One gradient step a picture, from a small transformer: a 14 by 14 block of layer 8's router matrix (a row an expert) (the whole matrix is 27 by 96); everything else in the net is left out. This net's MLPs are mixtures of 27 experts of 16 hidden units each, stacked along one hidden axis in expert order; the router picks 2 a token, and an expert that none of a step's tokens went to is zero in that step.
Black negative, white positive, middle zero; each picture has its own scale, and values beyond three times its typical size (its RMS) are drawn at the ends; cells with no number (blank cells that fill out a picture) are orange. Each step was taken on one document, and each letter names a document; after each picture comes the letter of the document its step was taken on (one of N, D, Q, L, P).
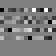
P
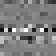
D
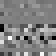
D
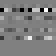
P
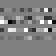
P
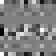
D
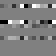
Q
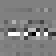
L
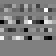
P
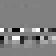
D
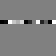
Q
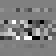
L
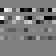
P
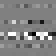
L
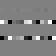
Q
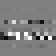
L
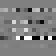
L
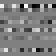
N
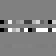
Q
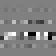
L
